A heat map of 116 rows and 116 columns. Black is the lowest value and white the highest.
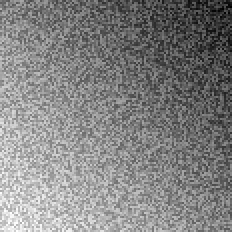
Odd rows or columns: none. Stripes: none. Grain: fine. Average level on the scale: 50%. Ninth with the highest average: bottom left. Ninth with the lowest average: top right. Slope: up to the bottom left.
